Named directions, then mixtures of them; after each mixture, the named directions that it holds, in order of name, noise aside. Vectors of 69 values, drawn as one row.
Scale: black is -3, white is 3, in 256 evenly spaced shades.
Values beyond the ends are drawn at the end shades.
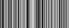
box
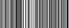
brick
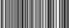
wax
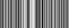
box, brick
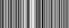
box, brick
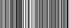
brick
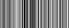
brick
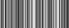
box, brick, wax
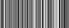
box, wax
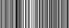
brick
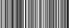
box, brick, wax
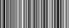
wax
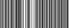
box, brick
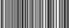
wax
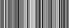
box, brick, wax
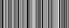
box, wax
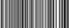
wax
